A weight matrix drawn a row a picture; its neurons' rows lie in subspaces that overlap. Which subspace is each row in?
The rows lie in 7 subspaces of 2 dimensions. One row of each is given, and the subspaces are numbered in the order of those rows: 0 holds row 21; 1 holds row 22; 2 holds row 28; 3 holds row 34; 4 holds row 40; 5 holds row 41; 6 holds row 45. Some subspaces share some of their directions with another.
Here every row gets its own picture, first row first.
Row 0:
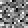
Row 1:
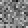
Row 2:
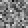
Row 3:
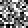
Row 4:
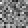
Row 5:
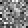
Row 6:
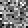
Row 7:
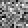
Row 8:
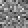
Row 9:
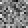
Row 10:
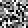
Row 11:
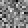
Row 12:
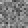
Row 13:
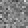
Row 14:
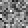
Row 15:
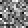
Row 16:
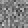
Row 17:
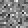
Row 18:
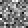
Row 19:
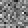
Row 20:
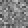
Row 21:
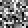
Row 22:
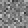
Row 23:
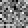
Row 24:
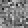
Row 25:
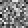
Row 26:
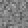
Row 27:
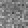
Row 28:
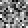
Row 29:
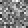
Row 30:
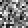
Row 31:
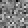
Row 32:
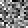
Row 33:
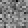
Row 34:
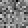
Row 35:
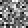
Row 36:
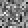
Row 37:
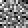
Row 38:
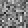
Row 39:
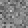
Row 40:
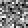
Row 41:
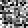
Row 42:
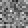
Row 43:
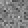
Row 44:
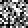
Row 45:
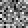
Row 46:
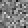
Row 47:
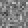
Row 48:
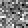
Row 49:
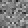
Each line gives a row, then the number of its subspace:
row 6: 5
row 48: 4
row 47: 1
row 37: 6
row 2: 2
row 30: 1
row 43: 6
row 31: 3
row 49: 3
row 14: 2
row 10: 0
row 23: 6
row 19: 2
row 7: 4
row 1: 2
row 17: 2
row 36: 1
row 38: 1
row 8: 6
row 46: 3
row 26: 1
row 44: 0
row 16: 0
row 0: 3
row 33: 3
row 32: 6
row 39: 5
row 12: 0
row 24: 5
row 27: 4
